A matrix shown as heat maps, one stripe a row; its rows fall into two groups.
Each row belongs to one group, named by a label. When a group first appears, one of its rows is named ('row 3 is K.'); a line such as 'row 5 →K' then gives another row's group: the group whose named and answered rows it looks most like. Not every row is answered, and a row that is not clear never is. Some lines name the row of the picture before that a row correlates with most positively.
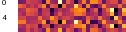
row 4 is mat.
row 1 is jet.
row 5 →jet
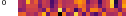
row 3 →jet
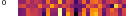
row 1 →mat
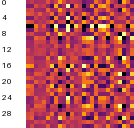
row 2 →mat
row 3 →jet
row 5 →jet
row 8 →mat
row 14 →mat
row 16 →jet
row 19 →jet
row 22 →mat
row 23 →jet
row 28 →jet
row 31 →mat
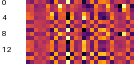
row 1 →mat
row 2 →mat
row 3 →jet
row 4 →jet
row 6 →jet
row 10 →jet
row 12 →jet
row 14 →jet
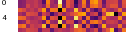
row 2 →jet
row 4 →jet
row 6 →jet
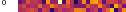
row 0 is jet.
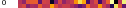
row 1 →mat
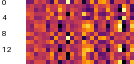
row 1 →mat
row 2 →mat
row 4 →mat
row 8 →jet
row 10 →jet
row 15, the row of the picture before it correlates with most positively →0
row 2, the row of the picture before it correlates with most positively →1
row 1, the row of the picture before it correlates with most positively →1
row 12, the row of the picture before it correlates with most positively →0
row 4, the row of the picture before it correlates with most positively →1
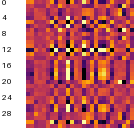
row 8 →jet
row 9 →mat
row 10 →jet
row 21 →jet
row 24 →jet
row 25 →jet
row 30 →jet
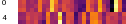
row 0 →mat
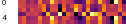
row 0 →mat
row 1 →jet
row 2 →jet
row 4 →mat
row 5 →mat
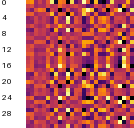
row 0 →jet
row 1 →mat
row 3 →jet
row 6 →mat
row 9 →mat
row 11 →jet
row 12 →mat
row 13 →jet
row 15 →mat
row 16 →mat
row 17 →jet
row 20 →jet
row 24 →mat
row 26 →mat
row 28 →jet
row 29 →mat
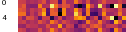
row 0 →jet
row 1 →mat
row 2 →jet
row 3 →jet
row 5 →mat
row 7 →mat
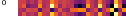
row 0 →mat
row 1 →mat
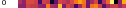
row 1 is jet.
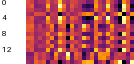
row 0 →mat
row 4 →mat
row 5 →mat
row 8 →mat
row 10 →mat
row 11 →jet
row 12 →mat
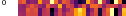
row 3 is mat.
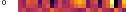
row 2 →mat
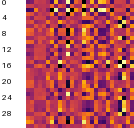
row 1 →jet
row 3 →jet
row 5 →mat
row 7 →jet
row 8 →jet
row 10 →jet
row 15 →mat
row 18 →mat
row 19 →mat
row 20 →jet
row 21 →jet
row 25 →mat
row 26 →mat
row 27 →mat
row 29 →jet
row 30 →jet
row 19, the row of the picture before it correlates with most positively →2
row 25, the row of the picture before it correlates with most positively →2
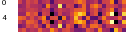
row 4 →jet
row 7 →mat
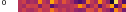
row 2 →mat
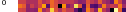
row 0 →mat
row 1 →jet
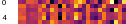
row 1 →jet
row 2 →mat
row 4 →jet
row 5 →mat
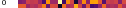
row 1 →jet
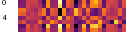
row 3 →jet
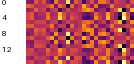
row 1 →jet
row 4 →mat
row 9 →jet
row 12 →mat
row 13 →mat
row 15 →mat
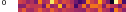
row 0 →mat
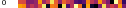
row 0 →mat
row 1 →jet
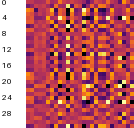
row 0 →mat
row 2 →jet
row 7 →jet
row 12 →jet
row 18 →jet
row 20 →mat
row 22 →jet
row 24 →jet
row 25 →mat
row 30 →mat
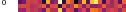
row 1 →jet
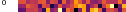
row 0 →jet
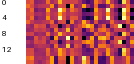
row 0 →mat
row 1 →jet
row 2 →mat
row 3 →mat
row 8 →mat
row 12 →mat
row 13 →mat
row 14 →jet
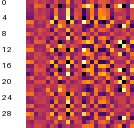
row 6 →mat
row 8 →jet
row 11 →mat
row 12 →jet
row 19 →mat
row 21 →mat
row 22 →mat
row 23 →jet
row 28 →jet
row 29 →mat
